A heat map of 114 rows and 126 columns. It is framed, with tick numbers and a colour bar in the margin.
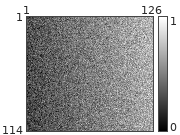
Histogram: bell-shaped. Grain: fine. Stripes: none. Odd rows or columns: none. Slope: up to the right.
